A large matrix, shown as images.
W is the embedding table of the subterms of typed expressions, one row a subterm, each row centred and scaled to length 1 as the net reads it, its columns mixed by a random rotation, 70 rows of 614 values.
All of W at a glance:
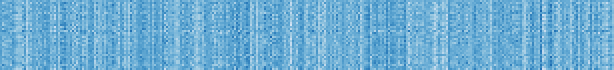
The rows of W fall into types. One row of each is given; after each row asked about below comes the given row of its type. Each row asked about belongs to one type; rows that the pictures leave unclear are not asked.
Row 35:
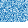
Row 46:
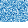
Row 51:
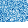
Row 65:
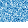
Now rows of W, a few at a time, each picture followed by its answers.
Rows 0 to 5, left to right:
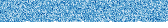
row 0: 51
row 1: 46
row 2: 65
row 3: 35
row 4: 51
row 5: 65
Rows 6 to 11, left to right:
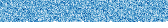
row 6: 65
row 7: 51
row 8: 65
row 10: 46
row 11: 65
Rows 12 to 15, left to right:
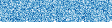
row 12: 65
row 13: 35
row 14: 51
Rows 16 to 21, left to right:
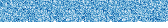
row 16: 65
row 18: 51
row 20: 51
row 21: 65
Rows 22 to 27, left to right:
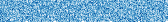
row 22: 51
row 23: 35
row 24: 35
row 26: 46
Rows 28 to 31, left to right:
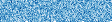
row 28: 35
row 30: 51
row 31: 51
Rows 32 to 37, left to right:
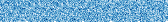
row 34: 65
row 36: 46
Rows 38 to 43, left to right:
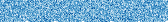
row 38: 35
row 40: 46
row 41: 46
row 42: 65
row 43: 35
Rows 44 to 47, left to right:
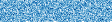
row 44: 46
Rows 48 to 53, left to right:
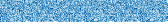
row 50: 46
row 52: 65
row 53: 51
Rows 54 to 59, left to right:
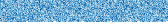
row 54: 46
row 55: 35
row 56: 65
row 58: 35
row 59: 65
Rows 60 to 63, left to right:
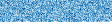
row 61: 46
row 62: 46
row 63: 65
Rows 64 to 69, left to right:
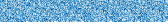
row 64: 46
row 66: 65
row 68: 51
